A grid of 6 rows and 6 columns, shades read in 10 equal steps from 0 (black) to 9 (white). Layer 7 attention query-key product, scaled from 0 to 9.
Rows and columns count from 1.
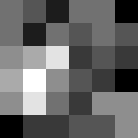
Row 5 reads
5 8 4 2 5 5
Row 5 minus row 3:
0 2 -4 0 2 3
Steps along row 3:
up up down up down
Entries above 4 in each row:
0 0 3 3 4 1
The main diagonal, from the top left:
4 1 8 3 5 5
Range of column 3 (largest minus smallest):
7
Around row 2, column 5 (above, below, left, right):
4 3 3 3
